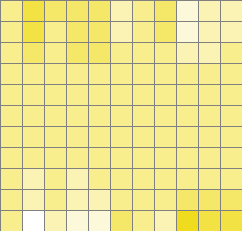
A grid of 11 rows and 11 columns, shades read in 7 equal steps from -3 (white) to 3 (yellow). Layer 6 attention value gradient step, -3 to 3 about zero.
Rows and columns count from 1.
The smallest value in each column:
0 -3 -1 -2 -2 -1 0 -1 -2 -1 -1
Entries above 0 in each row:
5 4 3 0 0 0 0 0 0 3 4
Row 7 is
0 0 0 0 0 0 0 0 0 0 0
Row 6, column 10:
0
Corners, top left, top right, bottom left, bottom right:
0 -1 0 2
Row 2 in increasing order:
-2 -1 -1 -1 0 0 0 1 1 1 2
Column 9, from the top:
-2 -2 -1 0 0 0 0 0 0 1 3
